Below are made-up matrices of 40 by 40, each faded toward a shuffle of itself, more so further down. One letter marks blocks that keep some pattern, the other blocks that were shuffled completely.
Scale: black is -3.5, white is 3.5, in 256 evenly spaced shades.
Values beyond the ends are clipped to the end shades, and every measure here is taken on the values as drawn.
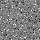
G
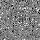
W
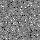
G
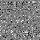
W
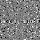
W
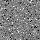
G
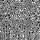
W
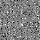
W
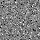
G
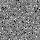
G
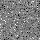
G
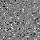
W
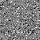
W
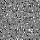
W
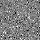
W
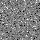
G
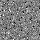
G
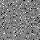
W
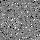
G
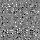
W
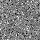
G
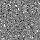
W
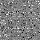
W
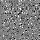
W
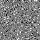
W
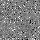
W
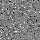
G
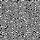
W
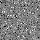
G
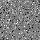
W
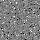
G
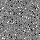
G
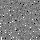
G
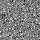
G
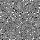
W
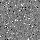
G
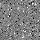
W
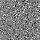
W
